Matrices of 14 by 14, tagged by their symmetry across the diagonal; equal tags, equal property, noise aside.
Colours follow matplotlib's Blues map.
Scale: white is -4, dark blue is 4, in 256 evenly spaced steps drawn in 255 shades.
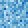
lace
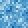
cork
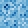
cork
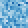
lace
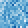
lace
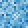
cork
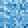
lace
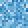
lace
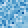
cork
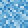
cork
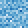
lace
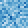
lace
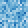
lace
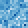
cork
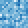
cork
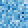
lace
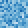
cork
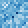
cork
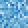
lace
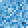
cork
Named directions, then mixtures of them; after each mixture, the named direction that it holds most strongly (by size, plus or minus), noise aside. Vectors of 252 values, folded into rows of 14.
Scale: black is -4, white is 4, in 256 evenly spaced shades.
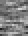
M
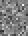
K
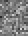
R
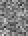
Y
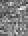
R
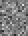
K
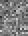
R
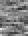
M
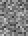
Y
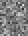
Y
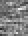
M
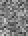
Y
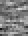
M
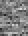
M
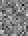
K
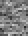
M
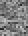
Y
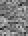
Y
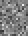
K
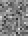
R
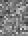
R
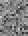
R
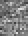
R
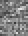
R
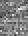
R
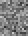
Y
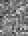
R
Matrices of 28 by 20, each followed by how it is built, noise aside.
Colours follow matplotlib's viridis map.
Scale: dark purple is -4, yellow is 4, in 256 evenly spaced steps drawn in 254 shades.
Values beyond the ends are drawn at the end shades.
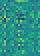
low rank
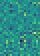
low rank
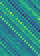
Toeplitz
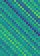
Toeplitz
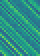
Toeplitz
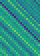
Toeplitz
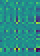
low rank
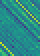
Toeplitz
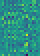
low rank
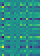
low rank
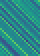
Toeplitz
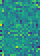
low rank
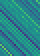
Toeplitz
